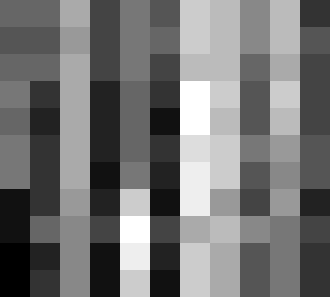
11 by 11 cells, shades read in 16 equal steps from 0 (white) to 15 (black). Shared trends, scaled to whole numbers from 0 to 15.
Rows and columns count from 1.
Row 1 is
9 9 5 11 8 10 3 4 7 4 12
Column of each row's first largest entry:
11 4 4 4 6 4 4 1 1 1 1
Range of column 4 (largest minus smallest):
3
